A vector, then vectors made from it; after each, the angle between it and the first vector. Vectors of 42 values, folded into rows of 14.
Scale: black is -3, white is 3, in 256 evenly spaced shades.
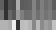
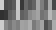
partly aligned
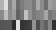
nearly opposite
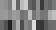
partly opposed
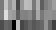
nearly opposite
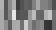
orthogonal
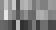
nearly opposite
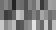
partly aligned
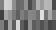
partly opposed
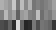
nearly opposite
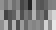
partly aligned
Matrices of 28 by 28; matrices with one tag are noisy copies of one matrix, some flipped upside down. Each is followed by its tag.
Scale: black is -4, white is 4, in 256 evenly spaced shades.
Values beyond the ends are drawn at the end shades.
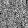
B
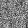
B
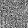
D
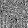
D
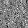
B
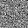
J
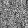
B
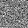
J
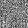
D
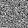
J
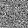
J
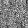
B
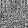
D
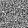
J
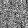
B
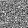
J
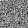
J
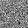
J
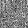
D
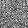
D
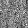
B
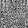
D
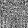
D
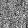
B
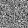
J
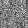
B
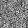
B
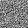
J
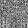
D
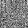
D
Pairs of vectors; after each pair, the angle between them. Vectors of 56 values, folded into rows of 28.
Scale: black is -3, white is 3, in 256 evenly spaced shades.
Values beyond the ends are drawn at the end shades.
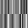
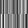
partly opposed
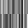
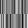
partly aligned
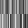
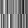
partly aligned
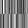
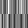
partly opposed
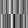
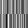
orthogonal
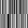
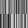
partly aligned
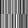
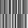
partly aligned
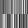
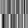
partly opposed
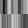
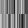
orthogonal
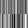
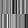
partly opposed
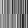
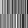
nearly parallel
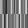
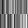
orthogonal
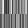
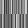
nearly parallel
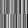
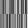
nearly opposite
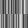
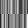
partly opposed
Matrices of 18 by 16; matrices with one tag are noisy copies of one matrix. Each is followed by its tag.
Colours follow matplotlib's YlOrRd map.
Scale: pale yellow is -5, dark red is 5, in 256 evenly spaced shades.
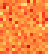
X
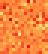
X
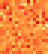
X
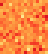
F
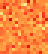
X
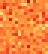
X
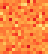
X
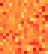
F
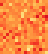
F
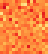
X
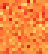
X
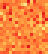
X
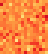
F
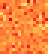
X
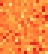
F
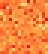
X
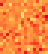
F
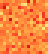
X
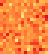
F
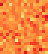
F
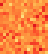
F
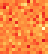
X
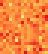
F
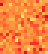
F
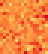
F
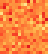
X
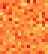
X
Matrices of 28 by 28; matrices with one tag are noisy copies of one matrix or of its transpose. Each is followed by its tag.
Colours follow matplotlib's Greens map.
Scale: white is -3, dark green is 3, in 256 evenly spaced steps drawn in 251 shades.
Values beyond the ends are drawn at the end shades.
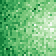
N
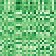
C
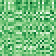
C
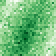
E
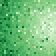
N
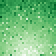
N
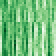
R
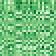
C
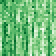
R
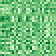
C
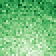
N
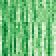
R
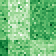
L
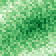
E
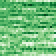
R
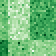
L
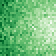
N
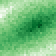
E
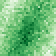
E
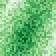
E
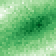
E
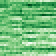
R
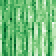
R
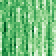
R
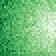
N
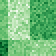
L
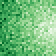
N
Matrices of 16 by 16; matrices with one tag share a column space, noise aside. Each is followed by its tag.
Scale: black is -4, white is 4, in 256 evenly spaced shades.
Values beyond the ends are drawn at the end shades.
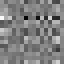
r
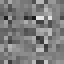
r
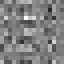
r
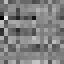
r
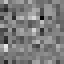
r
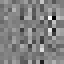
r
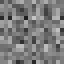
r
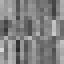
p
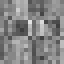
p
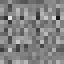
r
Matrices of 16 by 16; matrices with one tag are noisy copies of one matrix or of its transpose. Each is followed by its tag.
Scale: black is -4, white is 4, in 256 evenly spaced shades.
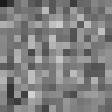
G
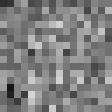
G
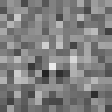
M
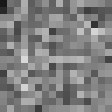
G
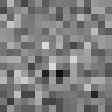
M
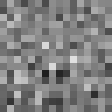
M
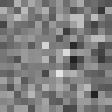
M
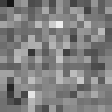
G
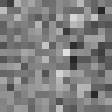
M
